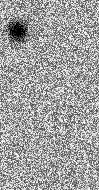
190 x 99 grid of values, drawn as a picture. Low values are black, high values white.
Slope: none. Dips: one, in the top left. Mirror symmetry: none. Grain: fine. Odd rows or columns: none. Ninth with the lowest average: top left.
